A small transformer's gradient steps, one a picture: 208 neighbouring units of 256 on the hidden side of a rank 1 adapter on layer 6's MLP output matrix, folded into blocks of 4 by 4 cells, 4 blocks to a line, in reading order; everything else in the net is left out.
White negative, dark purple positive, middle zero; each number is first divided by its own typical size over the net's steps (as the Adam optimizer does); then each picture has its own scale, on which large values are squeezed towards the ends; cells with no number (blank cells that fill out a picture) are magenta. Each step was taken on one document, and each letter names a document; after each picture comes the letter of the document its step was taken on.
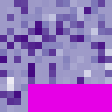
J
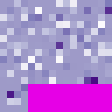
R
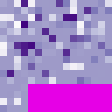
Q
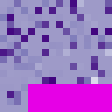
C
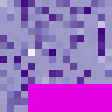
J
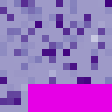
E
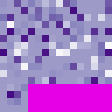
C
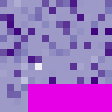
C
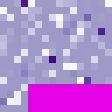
E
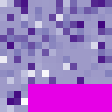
J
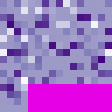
C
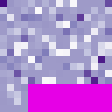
C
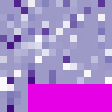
J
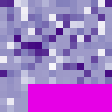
J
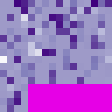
J
